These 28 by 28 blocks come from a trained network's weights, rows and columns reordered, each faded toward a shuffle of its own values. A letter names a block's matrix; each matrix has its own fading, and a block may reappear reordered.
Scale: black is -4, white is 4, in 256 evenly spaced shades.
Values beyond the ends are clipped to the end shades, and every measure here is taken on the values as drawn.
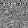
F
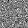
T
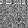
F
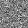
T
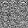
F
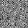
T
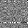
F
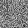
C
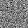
C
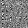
T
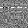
F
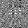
F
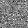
T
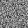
C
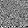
F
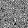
T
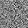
T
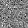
T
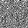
T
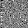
T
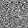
T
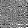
F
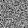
T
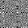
F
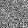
C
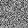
C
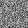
C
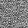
C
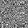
T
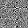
F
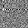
F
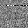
F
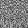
C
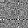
F
